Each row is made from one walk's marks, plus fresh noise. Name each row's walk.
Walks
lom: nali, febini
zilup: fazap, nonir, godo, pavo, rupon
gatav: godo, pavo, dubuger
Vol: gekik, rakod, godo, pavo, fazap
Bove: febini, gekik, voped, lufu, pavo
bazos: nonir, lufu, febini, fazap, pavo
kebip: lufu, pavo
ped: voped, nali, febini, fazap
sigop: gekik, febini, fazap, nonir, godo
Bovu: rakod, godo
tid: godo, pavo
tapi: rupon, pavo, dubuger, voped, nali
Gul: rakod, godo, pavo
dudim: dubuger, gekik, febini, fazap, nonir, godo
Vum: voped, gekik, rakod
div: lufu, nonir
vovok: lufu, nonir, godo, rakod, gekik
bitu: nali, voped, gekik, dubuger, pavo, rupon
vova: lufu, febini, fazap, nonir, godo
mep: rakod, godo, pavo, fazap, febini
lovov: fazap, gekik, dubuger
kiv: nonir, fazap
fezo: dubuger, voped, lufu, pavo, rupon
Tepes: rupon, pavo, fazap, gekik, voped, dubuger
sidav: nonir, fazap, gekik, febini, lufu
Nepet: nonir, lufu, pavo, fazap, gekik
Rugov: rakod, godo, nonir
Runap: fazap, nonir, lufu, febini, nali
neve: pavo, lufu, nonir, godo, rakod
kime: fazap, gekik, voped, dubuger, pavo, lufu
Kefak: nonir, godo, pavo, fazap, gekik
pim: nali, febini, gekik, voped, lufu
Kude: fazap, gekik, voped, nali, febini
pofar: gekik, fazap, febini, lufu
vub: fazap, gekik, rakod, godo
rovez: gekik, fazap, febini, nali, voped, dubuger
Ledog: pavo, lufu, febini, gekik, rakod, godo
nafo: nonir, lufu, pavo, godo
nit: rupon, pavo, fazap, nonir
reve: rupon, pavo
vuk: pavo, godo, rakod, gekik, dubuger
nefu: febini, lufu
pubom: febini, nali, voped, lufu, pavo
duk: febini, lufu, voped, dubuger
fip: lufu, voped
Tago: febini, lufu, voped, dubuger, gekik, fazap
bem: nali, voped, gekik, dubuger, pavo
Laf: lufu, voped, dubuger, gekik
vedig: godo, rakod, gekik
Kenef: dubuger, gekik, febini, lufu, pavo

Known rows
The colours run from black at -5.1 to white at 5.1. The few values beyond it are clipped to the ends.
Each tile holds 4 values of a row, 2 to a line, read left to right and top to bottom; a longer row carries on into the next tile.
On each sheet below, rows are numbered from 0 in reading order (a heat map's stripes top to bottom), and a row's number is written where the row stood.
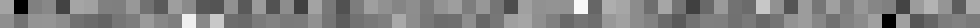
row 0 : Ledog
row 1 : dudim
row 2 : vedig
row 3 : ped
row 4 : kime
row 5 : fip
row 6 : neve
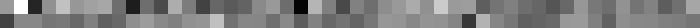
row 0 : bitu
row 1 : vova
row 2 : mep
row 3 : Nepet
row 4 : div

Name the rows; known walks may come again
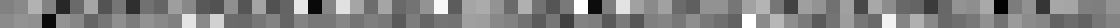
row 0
Kefak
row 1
dudim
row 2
fezo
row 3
kime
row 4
tapi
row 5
Tago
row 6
pofar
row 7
Ledog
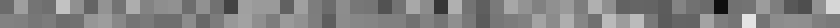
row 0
fip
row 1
ped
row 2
div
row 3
vedig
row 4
sidav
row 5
nefu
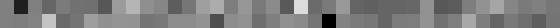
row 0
lom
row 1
pubom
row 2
nit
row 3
Bove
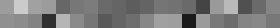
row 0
Nepet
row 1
nafo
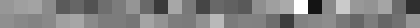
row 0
Runap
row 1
vova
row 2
bitu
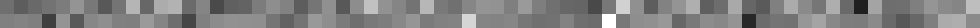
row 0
kebip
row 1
kiv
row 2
vuk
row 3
pim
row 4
duk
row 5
Rugov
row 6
Bovu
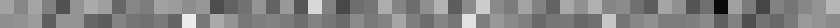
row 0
vovok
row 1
lovov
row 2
vub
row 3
Laf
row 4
Kude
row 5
mep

